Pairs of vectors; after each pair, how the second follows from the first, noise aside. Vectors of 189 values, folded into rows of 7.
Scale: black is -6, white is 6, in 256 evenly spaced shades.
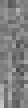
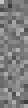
shuffled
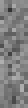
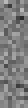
shuffled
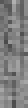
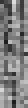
scaled up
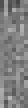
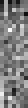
scaled up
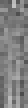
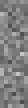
shuffled
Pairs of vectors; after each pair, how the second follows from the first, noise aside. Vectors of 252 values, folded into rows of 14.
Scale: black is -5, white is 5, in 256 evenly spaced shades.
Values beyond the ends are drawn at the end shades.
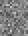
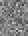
reversed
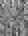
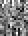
scaled up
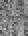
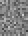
shuffled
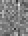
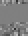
partly zeroed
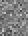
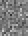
sign-scrambled
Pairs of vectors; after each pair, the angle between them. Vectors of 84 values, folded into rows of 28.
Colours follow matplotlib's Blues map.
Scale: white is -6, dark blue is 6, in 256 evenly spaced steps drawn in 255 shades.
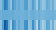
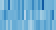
orthogonal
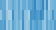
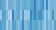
nearly parallel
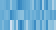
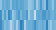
partly aligned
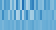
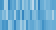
partly opposed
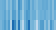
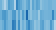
partly aligned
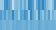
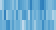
partly aligned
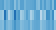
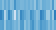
nearly opposite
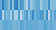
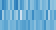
nearly parallel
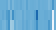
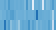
partly aligned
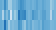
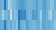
nearly parallel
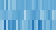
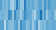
partly opposed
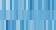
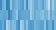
nearly opposite
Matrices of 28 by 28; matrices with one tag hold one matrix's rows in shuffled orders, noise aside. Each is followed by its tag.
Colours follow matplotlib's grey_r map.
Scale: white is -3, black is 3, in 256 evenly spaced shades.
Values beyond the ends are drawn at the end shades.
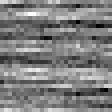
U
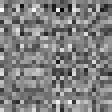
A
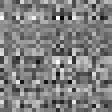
A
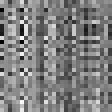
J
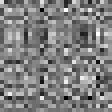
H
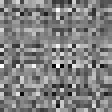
A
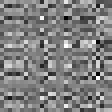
H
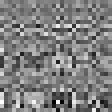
A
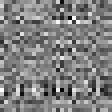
A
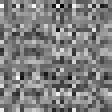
A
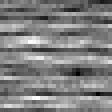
U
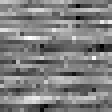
U
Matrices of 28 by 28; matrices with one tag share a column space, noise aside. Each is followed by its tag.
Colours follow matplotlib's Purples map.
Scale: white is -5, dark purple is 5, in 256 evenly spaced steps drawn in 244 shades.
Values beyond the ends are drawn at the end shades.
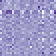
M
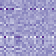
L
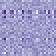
M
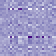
L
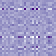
L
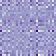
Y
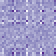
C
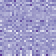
Y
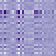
M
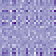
C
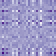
C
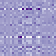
L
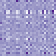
M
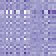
M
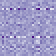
L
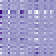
M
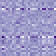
L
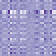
M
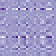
L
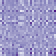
C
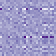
L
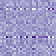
L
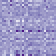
Y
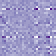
L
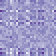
C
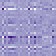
L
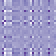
C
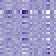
M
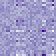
Y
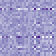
L
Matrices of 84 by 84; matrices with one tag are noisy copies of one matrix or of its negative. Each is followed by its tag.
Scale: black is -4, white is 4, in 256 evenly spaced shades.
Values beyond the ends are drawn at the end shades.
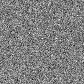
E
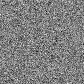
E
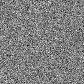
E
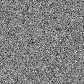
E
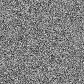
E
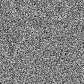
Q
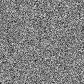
Q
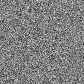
E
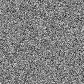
Q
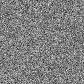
E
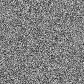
E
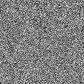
Q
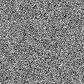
Q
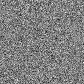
E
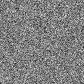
Q
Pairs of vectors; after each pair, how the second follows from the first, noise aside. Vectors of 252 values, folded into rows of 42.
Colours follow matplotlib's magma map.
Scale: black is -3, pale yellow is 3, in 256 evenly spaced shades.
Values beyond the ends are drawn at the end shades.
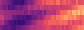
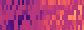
partly zeroed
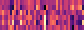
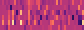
partly zeroed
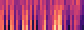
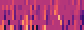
partly zeroed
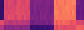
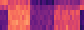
reversed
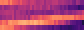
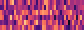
shuffled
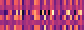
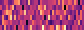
shuffled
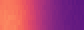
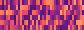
shuffled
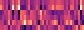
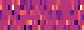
partly zeroed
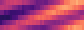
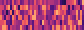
shuffled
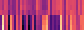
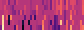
partly zeroed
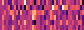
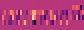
partly zeroed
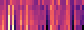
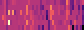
partly zeroed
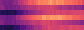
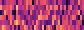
shuffled
